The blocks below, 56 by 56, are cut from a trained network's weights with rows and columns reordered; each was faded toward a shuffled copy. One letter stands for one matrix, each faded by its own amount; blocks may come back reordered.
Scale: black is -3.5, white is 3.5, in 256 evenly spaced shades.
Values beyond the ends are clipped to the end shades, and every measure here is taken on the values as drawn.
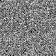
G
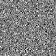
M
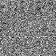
M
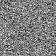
G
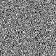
G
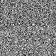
G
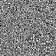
M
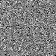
M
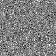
M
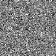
M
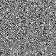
M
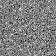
M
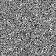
M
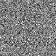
G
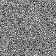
M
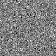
M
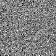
G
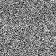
G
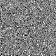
M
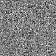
M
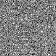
M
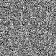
G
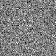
M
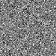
M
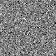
M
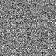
M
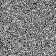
G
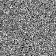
G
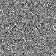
M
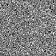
M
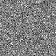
M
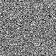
G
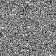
G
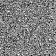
G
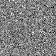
M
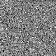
M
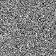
G
